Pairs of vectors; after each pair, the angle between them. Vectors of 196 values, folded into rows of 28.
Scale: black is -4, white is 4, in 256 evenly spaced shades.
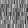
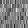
partly opposed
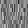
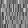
nearly opposite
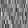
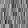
partly opposed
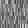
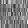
partly opposed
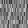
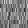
nearly opposite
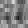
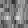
nearly opposite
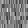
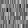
nearly opposite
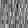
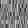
nearly opposite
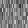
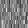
partly aligned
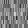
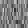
partly opposed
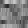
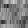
nearly parallel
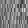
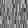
partly opposed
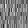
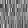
nearly opposite
